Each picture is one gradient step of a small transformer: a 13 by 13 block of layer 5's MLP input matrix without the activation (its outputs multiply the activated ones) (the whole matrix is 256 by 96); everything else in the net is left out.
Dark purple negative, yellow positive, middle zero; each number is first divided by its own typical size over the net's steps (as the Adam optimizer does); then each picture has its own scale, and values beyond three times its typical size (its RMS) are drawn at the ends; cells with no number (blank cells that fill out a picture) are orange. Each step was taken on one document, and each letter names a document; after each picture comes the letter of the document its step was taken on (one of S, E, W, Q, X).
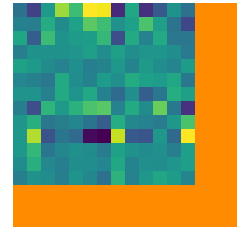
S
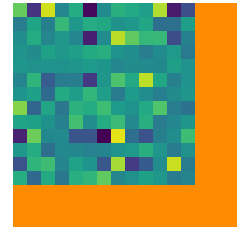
S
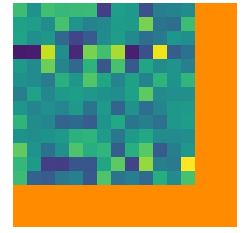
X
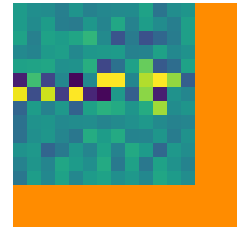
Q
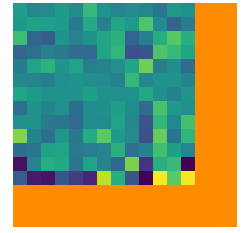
X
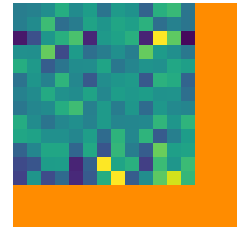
X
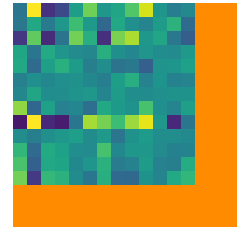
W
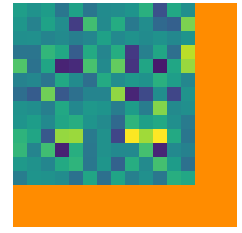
Q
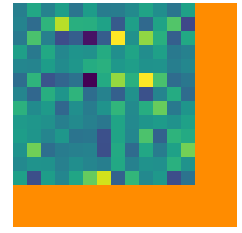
S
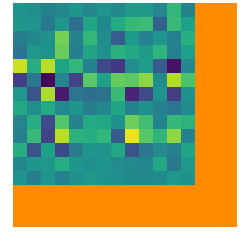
Q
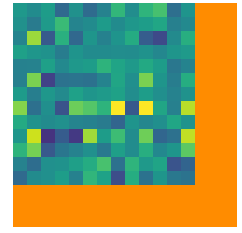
S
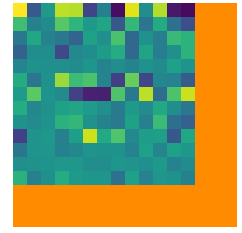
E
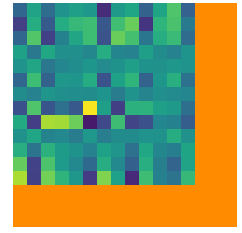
W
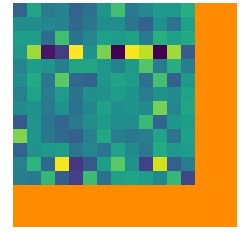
X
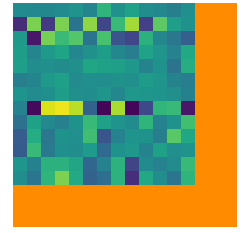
W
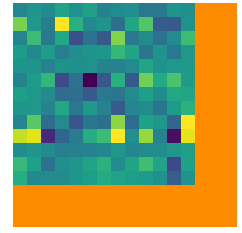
S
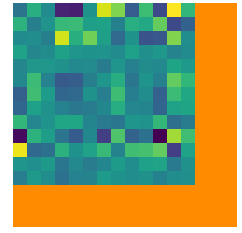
E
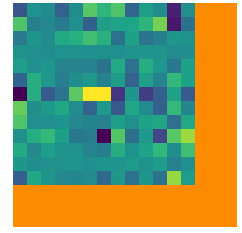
E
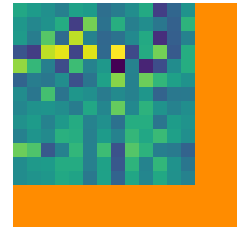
Q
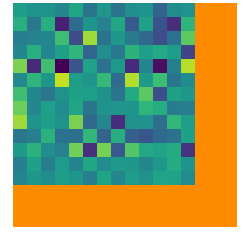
Q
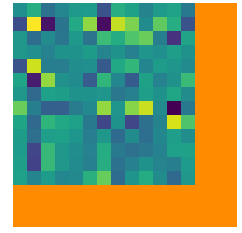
W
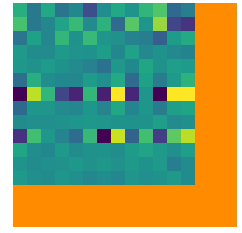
E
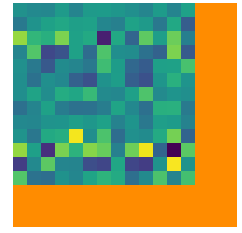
X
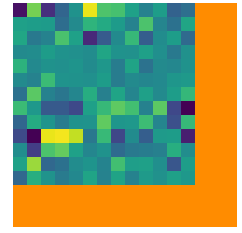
W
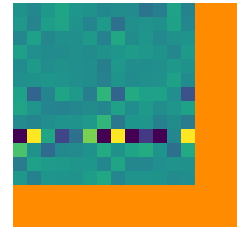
S
